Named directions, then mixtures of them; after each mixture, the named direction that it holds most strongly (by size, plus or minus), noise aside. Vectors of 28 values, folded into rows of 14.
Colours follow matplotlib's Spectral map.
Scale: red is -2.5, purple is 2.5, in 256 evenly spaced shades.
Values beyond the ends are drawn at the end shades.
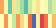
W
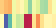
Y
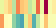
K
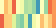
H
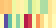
Y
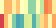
K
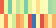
W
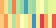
W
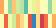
W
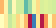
W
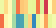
K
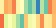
H
